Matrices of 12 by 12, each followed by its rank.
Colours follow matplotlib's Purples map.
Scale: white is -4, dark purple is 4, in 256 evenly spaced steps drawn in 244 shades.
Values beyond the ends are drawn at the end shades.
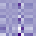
one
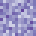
full rank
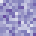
full rank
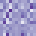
two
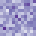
full rank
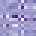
two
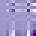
one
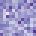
full rank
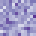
full rank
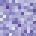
full rank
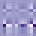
one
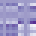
one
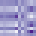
one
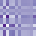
one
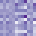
two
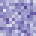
full rank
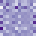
two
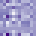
two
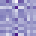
two
